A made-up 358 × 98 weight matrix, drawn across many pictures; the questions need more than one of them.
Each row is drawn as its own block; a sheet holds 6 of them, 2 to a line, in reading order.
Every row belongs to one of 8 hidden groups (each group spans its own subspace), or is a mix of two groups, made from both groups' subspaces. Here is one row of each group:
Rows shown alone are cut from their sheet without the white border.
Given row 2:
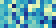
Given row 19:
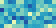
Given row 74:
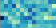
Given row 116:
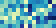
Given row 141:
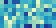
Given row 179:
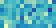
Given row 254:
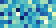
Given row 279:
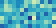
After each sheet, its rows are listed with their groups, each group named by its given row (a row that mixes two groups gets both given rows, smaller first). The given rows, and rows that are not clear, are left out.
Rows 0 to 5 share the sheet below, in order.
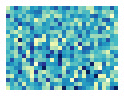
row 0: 19
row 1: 254
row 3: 254
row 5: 74
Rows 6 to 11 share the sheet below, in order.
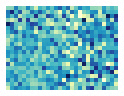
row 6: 74
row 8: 254
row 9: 116
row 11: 179
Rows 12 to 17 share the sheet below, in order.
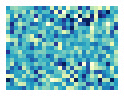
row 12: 179
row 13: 254
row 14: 141
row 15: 254
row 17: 179
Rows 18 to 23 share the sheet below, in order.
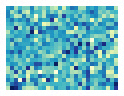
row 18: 116
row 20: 116
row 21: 116
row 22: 179
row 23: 2
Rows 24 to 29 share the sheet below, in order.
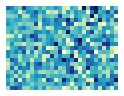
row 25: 179
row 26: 254
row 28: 179
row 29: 279
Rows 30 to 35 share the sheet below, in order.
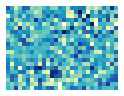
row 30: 19
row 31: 279
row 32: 179 and 279
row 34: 2
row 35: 116
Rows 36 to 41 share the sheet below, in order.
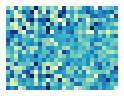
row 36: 2
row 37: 141
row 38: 254
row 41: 74
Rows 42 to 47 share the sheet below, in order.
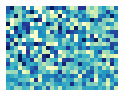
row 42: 179
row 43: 19
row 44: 254
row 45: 2 and 19
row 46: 279
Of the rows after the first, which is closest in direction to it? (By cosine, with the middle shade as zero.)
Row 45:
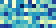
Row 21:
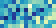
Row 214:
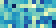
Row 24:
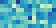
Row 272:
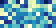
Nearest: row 24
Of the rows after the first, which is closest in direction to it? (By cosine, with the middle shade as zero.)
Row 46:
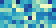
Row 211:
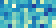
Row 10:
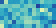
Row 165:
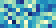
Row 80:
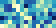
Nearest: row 80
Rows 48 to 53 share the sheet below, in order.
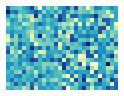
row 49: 254
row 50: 141
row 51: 179
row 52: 116
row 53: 179
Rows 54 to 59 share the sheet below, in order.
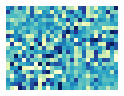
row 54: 19 and 179
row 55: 19
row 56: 116
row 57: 2
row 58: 2
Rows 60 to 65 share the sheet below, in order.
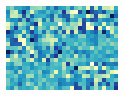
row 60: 279
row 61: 2 and 179
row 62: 279
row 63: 19
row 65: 2
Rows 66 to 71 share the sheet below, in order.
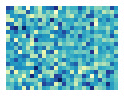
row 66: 179
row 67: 279
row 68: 179
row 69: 279
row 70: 116
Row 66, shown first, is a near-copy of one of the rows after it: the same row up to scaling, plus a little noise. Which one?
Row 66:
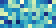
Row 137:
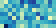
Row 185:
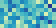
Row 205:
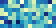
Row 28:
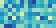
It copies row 205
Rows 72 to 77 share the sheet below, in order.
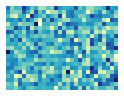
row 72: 279
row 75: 2
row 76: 254 and 279
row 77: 116
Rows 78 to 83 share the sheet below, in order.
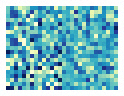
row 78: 279
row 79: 2
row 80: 279
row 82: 19
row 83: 279
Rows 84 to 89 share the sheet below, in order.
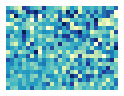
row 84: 116 and 141
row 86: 279
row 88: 254
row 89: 254
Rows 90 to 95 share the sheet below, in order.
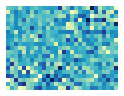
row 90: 2 and 19
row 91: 2 and 141
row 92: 254
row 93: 74
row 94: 74
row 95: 74
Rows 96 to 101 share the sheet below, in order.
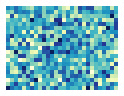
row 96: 116
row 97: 254
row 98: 74
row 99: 116
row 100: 279
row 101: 116
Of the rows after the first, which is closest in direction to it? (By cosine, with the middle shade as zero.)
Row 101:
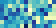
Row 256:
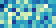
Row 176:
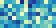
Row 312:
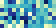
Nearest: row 312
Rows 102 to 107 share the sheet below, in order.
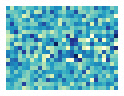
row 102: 141
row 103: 2 and 279
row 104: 254
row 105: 2
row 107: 279
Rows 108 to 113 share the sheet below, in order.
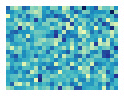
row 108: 19
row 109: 179
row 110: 179
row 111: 116 and 254
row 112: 279
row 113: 2 and 116
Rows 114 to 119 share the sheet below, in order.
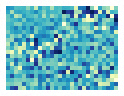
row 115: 141
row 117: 254
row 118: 2
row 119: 116
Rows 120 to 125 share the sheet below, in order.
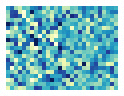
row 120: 279
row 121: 116
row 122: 141
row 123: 74
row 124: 74
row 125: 179
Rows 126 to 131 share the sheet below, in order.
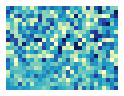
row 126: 254
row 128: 141
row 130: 19
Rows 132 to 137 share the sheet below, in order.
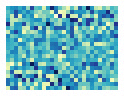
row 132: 179
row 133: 254
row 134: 2
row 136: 254
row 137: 179
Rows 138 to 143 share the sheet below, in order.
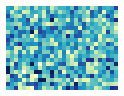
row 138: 116
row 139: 2
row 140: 254
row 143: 19
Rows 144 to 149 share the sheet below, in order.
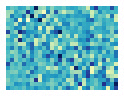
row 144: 74
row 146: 2
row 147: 2 and 254
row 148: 279
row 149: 2
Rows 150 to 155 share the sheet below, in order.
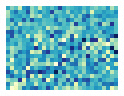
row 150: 19
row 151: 179
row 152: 179
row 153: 19
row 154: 179
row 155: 19
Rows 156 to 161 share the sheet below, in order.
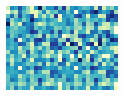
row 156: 141
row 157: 2
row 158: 2
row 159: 116
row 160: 2
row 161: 2
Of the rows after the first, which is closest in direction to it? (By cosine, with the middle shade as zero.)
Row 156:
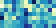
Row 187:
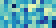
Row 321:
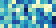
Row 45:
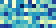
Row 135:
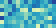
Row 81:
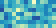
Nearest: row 187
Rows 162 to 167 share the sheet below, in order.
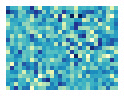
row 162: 141
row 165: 19 and 116
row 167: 19
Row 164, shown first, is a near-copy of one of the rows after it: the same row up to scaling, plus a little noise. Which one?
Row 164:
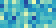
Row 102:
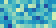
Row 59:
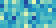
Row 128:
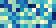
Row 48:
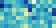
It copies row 59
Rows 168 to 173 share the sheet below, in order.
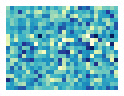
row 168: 2
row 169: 254
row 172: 74
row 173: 141
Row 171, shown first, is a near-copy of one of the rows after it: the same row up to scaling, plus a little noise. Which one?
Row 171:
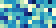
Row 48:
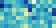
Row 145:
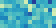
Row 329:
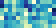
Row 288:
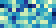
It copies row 145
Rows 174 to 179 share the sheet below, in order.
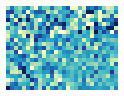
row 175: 116 and 279
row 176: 179
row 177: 74
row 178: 279
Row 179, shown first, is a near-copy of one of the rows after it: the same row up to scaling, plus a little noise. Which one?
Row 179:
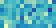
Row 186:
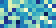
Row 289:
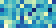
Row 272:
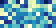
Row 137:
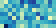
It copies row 289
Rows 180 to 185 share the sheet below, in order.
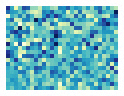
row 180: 19
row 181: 74
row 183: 74
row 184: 2
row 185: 179
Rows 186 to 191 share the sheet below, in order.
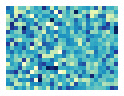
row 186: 179
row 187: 2
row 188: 116
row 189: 279
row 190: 279
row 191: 19
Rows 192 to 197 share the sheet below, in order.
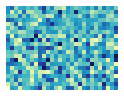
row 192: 74
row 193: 2
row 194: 2
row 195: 2
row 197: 2
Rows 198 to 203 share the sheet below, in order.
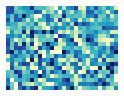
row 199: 19
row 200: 116
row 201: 279
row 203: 141
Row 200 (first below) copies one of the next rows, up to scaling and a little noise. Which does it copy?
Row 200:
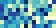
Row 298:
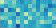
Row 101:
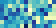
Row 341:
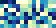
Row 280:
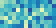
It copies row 101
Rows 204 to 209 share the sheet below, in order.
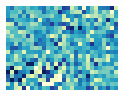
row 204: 74
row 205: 179
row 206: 179
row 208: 116
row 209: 141
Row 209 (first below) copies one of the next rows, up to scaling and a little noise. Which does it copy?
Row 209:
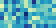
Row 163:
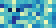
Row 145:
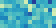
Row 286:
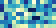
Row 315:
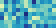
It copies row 315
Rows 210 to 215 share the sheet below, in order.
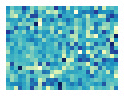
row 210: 279
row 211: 2
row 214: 2
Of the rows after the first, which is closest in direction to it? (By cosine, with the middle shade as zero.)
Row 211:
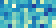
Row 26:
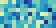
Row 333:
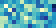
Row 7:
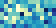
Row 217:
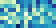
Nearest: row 217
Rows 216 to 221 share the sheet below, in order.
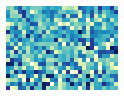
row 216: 279
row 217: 116
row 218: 179
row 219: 116
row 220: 254
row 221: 116
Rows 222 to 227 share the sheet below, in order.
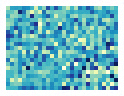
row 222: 2 and 279
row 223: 254
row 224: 254
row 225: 116
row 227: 19
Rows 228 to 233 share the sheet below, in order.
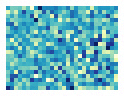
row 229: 2
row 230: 74
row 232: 179
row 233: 141
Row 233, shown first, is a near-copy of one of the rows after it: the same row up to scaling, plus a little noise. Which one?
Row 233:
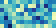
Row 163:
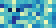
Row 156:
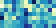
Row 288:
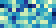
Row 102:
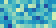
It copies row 102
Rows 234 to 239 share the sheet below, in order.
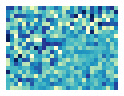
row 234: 254
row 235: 116
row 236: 19
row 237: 19
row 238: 19
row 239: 2
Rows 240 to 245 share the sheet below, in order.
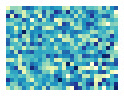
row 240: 116
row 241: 74
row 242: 19
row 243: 141
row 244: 279
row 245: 2
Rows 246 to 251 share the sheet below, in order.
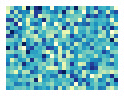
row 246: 179
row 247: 19
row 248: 254
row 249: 179
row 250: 279
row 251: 19
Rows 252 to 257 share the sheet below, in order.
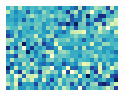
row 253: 116
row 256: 254
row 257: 116
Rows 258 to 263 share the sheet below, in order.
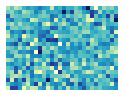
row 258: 116 and 179
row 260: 279
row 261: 116
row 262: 179
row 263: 179
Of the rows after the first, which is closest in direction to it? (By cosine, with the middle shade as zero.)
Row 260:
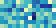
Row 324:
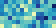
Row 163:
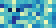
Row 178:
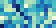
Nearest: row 163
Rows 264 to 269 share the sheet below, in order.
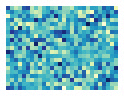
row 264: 19
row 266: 74
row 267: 141
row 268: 19
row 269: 74
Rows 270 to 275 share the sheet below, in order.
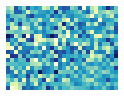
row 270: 179
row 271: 179
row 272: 179
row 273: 254
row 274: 179
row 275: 74
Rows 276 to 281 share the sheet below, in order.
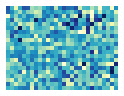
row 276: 19
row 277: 116
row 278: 2
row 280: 116
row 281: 179
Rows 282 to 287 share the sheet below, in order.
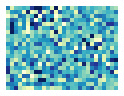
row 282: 179
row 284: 179
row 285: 74
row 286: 141
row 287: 179
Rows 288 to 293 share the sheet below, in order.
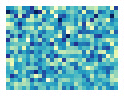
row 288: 141
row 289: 179
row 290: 19
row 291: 254
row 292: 179
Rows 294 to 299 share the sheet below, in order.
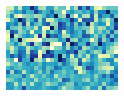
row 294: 254
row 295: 254
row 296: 2
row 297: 116
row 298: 116
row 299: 279
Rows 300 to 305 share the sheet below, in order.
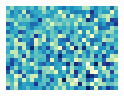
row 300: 74
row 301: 116
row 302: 2
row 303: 74
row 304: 254
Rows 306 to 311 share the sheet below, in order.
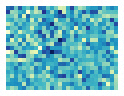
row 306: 19 and 74
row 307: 19
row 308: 74
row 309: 19
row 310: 2
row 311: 254
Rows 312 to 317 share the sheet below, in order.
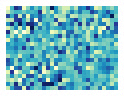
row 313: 254
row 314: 19
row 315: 141
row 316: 116
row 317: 279
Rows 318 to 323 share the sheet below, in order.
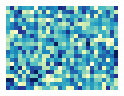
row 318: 2
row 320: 254
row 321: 2 and 279
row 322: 74
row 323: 2
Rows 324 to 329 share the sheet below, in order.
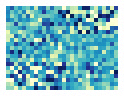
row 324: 74
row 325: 116
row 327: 179
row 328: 74
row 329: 141
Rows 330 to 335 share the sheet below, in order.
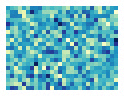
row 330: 279
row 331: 74
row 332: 74
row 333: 74
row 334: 2
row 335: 279
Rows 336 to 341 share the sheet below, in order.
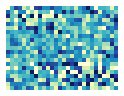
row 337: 141 and 254
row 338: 279
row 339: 254
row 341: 116
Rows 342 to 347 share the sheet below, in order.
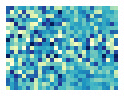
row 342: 74
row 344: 19
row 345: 2
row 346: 254
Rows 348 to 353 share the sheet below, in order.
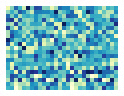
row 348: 179
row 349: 279
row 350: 254
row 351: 19
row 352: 179
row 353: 179
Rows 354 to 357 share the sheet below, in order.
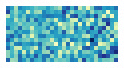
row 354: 19
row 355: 254
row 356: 254
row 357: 116
